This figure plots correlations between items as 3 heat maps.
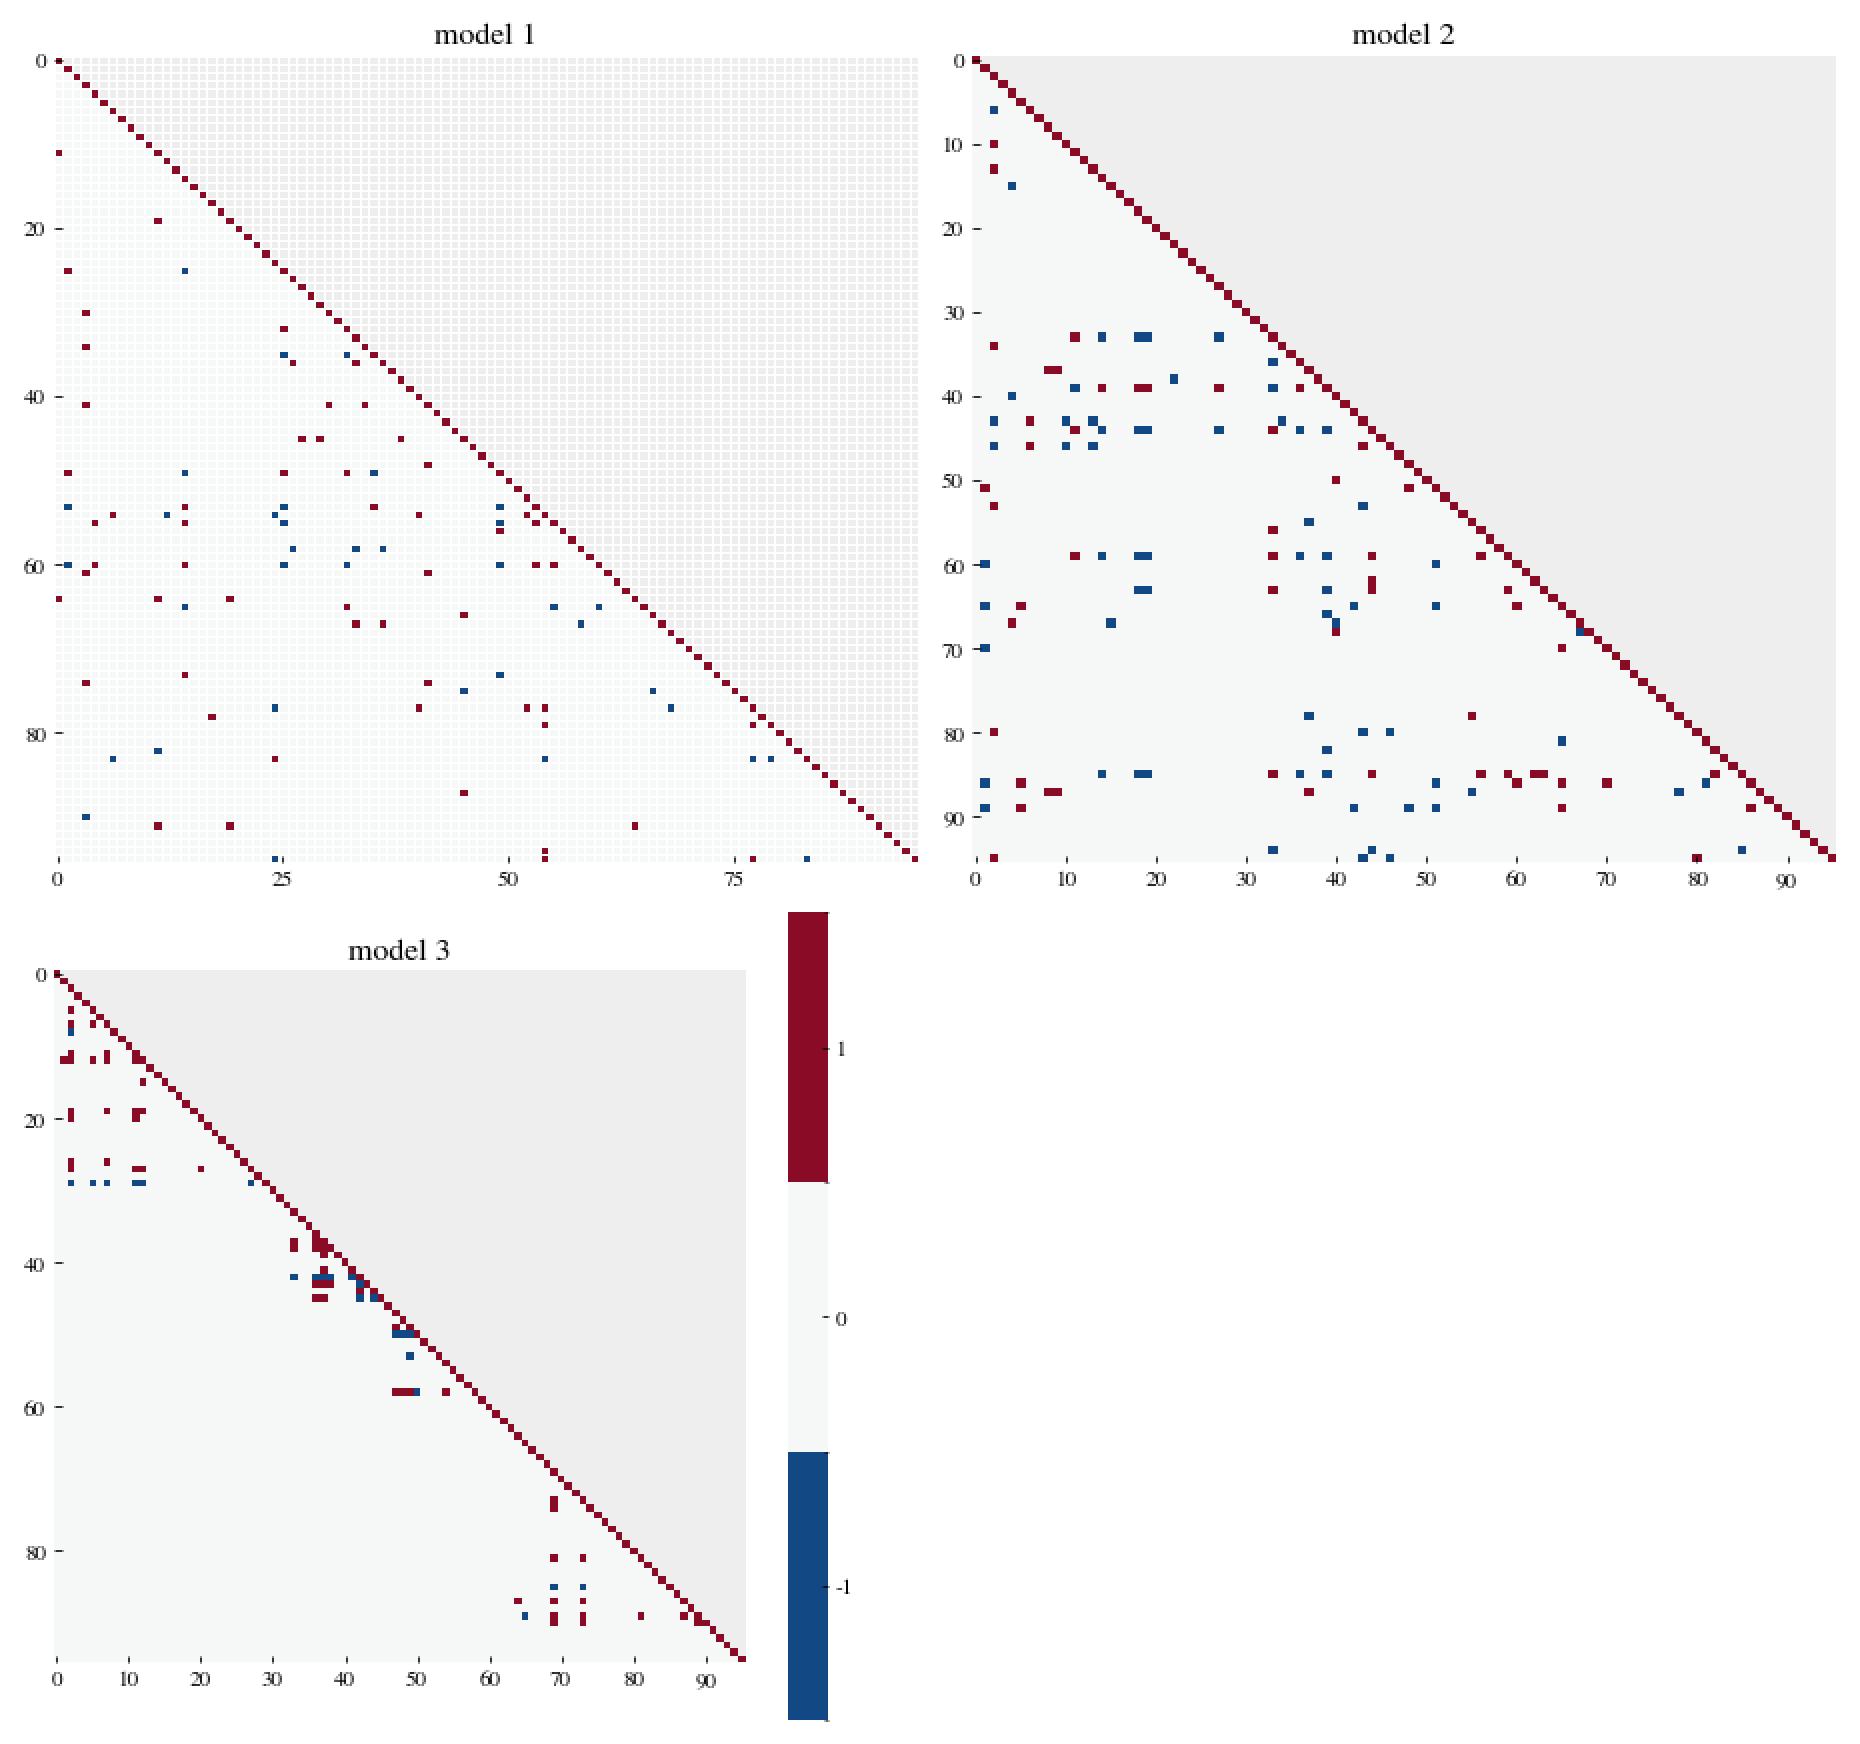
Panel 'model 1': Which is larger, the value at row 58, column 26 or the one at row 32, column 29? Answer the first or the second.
the second
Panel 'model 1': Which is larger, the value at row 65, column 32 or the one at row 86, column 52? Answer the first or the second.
the first
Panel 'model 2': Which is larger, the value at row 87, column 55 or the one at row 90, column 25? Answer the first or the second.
the second
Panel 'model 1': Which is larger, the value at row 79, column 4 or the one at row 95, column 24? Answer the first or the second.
the first
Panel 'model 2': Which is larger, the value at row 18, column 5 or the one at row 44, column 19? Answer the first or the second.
the first
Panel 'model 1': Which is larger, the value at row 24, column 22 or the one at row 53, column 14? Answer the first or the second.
the second
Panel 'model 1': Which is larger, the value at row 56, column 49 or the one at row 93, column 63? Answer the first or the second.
the first
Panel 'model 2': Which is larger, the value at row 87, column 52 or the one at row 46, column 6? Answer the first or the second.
the second
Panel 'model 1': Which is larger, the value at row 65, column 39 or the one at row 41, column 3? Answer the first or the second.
the second
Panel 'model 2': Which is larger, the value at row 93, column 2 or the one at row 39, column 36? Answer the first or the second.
the second
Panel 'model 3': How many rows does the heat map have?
96
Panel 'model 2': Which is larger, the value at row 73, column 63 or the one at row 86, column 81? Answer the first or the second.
the first
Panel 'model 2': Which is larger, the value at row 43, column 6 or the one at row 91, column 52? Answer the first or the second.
the first
